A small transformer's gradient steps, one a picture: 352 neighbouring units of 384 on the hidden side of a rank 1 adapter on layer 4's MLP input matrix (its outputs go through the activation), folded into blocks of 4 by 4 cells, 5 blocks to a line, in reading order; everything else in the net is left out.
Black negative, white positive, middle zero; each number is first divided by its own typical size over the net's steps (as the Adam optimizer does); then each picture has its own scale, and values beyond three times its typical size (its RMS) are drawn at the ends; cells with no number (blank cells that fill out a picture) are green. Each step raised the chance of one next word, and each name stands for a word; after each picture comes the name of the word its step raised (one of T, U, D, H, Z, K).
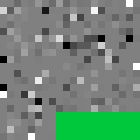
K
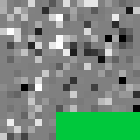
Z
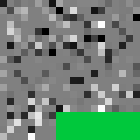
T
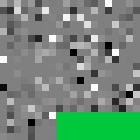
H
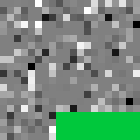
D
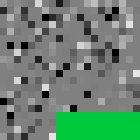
D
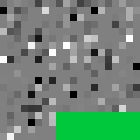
K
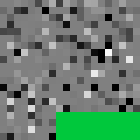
T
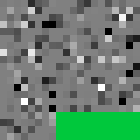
Z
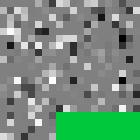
Z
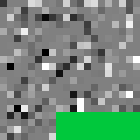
D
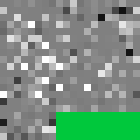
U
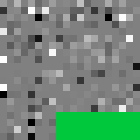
K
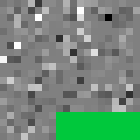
K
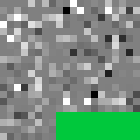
Z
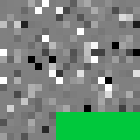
D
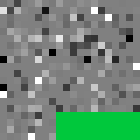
K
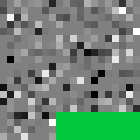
U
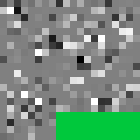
Z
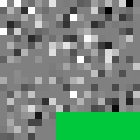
T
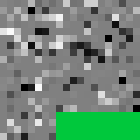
Z
